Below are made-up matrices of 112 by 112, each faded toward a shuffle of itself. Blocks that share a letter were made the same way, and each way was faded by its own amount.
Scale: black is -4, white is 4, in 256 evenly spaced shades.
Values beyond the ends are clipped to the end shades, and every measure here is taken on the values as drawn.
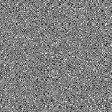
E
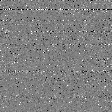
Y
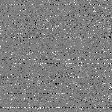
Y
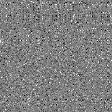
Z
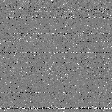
Y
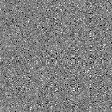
E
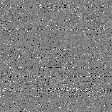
Y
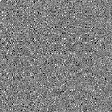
E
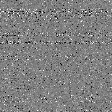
Y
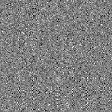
E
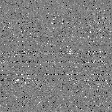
Y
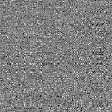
E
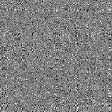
E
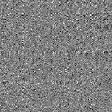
E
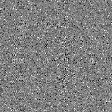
Z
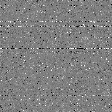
Y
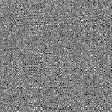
E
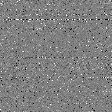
Y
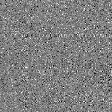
Z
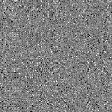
Z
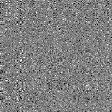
E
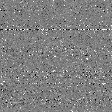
Y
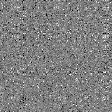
Z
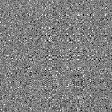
E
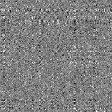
E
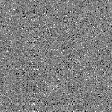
Z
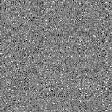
Z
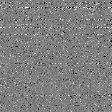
Y
